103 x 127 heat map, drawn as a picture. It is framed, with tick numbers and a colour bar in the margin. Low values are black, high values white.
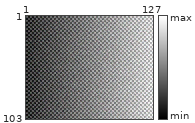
Odd rows or columns: none. Slope: up to the right. Average level on the scale: 50%. Grain: checkered.
